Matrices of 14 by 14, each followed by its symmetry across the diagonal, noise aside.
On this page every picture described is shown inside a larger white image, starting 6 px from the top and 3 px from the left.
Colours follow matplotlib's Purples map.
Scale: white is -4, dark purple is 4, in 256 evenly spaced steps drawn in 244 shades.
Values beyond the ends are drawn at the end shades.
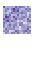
symmetric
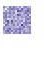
symmetric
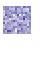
neither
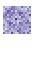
symmetric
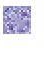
symmetric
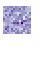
neither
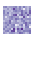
neither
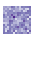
symmetric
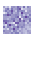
symmetric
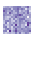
neither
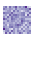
symmetric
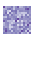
symmetric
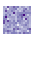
neither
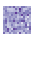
neither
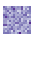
symmetric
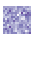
neither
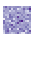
neither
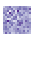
symmetric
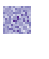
symmetric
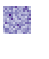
neither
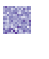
neither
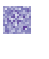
symmetric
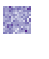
neither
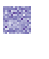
neither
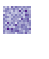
symmetric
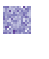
neither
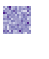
symmetric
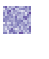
neither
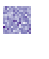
neither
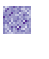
symmetric
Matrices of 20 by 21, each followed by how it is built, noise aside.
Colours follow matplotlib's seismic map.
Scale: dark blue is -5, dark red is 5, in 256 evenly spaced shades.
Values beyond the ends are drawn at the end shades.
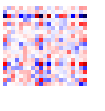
low rank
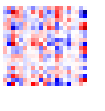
low rank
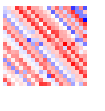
Toeplitz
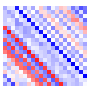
Toeplitz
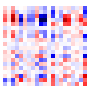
low rank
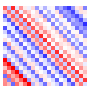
Toeplitz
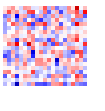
low rank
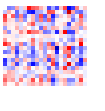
low rank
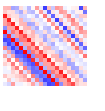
Toeplitz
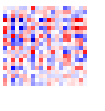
low rank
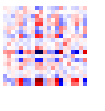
low rank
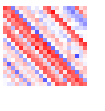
Toeplitz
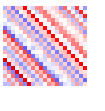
Toeplitz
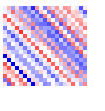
Toeplitz
